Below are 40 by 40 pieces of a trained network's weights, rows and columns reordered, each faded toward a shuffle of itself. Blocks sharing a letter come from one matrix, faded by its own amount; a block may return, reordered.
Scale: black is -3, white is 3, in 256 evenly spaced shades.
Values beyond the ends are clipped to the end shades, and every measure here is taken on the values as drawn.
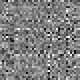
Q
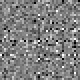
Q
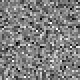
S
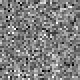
S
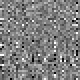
Q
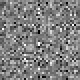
Q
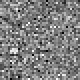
S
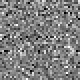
S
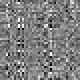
Q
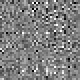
Q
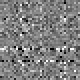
Q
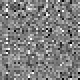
Q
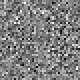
S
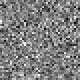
S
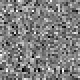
S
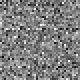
S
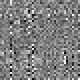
Q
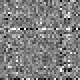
Q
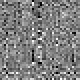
Q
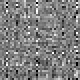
Q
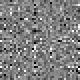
Q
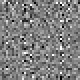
Q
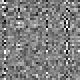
Q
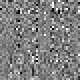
Q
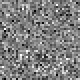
S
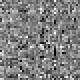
Q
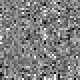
Q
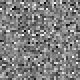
S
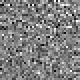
S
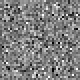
S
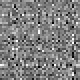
Q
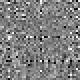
Q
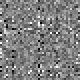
Q
